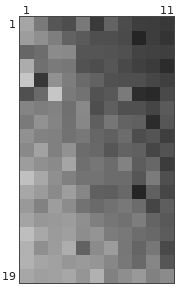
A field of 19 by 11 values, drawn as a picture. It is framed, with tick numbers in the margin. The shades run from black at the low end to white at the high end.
Mirror symmetry: none. Roughest part: top left. Odd patch: rougher, in the top left. Ninth with the lowest average: top right. Slope: up to the bottom left. Stripes: none. Odd rows or columns: none.
